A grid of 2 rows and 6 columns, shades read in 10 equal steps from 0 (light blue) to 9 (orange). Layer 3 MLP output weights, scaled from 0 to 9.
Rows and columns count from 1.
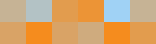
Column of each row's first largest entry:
4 2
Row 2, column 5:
9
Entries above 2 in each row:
4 6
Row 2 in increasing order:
5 6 6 7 9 9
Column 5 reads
0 9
